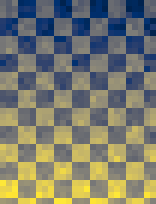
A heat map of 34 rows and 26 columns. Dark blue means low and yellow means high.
There is an overall slope up to the bottom. A checkerboard runs through the table. On average the colour sits 50% of the way up the scale.
